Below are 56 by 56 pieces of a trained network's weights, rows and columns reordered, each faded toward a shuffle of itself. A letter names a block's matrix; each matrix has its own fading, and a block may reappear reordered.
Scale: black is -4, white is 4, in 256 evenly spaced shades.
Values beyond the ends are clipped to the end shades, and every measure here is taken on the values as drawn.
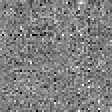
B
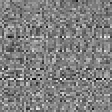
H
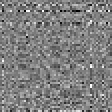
H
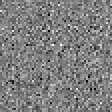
B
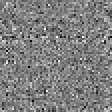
B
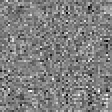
B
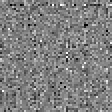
B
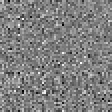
B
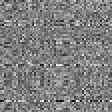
H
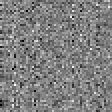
B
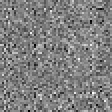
B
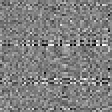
H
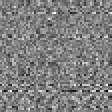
H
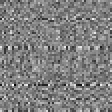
H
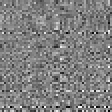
H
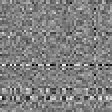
H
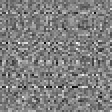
H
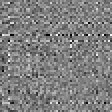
H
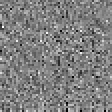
B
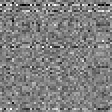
H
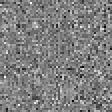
B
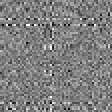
H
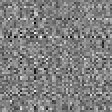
H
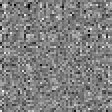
B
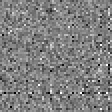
B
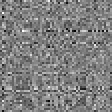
H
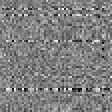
H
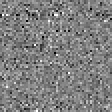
B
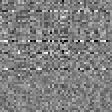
H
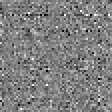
B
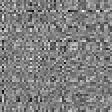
H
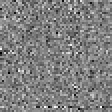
B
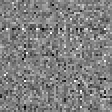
B
